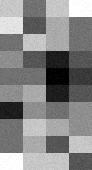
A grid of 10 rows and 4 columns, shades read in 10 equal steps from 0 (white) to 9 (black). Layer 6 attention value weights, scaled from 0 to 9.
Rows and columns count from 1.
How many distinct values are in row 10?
3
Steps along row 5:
same up down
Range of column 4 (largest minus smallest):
7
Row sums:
9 15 15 24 26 21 21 14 16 10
